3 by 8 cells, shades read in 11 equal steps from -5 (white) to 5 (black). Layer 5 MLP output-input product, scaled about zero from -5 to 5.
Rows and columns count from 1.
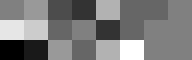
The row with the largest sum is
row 1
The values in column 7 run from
0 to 1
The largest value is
5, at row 3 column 1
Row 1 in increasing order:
-2 -1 0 0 1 1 2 3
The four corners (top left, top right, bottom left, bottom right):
0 0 5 0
